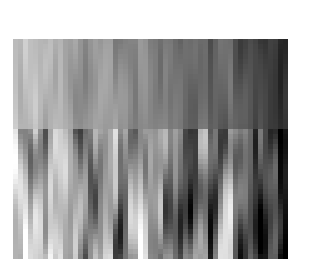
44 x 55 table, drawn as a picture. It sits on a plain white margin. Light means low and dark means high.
Grain: streaks running down. Slope: up to the right. Seam: horizontal, 40% of the way down, the top part calmer. Average level on the scale: 50%.
